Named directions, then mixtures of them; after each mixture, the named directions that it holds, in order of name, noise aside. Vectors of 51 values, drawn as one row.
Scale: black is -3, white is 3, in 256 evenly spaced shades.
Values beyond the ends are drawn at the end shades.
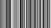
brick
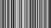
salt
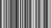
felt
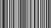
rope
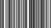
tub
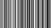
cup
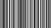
rope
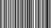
cup, felt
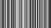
salt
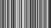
salt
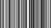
tub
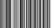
brick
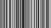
rope, salt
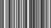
tub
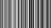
cup, tub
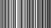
cup, salt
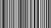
rope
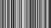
salt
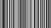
rope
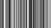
brick, tub
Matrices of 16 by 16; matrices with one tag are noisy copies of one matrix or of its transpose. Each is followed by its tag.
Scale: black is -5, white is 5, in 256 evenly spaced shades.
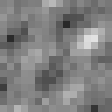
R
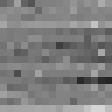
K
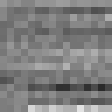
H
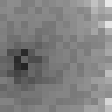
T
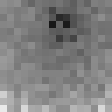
T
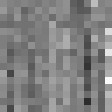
H
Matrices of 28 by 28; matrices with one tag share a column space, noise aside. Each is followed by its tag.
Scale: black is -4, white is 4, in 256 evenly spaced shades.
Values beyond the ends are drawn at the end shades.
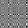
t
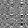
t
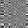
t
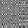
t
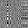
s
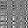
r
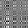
r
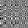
s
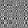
s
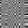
t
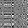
t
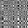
r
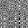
r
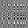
s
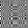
s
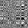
s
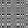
t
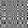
s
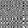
r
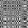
r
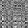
r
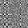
t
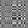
s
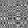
s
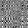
r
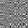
t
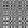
r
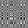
s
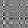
s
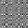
t
